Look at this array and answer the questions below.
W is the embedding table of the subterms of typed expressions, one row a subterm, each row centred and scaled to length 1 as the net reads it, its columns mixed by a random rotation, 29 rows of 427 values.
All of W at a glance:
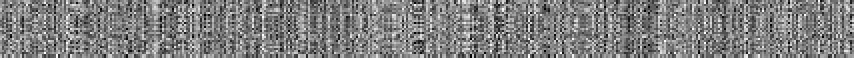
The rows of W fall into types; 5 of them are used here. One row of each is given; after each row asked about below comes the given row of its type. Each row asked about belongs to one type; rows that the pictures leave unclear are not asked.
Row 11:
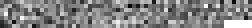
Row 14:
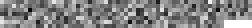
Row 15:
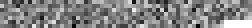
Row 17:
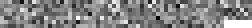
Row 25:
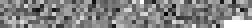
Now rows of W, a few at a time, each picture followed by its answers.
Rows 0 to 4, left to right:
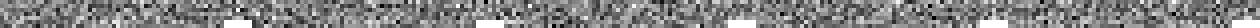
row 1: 11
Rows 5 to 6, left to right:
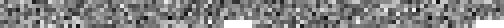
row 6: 15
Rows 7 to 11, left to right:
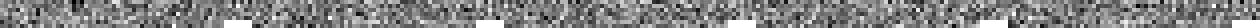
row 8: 11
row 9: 15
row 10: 15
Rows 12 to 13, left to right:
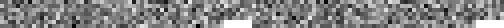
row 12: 15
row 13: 15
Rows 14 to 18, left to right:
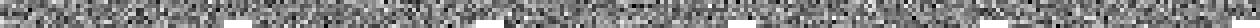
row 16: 11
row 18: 17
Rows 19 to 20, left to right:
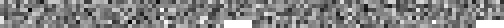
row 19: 14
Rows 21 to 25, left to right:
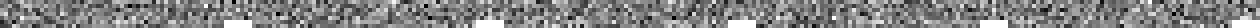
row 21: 11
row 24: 11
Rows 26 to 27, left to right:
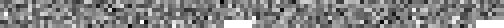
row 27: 14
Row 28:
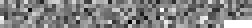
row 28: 14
